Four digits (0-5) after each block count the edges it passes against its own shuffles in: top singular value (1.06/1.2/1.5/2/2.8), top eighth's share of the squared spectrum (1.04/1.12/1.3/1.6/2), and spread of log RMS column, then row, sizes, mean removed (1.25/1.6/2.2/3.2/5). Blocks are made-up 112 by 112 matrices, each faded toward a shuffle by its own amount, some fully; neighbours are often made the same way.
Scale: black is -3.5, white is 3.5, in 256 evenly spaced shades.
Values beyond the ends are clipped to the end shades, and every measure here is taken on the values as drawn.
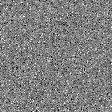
3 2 0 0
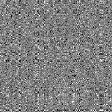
5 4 3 2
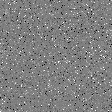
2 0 0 0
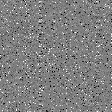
4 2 1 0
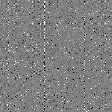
4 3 2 1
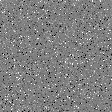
0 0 0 0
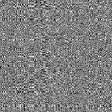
5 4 3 3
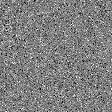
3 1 0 0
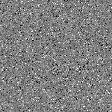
3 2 1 1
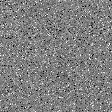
3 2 1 1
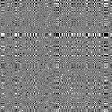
5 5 4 4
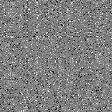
4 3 1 2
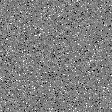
2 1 0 0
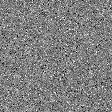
0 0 0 0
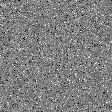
0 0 0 0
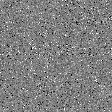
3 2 0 1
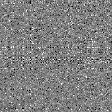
4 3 2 3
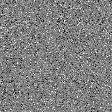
2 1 0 1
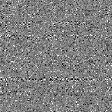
4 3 2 3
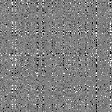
5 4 3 3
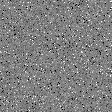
1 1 0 0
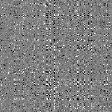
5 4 3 3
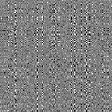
5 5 4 3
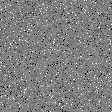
0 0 0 0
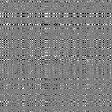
5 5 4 4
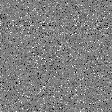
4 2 1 1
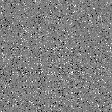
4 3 1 1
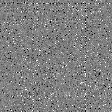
4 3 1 1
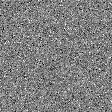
0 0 0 0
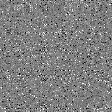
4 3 1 2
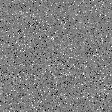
2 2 0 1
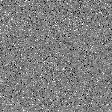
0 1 0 1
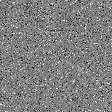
0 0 0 0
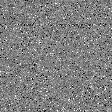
0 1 0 2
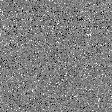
1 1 0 2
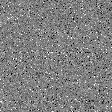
1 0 0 1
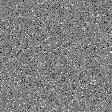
0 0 0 0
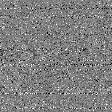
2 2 0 3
